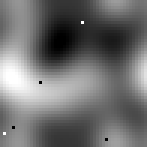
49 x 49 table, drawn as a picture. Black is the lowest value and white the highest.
Ninth with the lowest average: top middle. Stripes: none. Lone odd cells: 5, 2 higher and 3 lower than their neighbours. Ninth with the highest average: middle left.
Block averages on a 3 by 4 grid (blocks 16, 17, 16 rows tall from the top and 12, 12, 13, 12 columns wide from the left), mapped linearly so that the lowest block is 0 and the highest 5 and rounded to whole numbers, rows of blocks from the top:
3 0 0 1 / 5 2 2 2 / 3 2 2 2
